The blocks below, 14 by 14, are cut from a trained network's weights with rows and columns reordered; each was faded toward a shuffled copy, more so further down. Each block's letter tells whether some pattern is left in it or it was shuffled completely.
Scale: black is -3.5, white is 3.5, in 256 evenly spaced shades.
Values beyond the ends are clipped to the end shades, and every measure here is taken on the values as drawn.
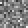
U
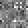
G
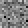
U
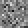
U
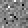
U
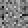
G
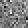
U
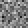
U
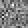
G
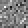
U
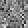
G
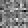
G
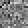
G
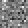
G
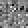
U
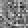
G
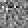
G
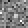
U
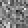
G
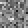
U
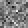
U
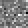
U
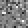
U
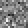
U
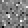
U
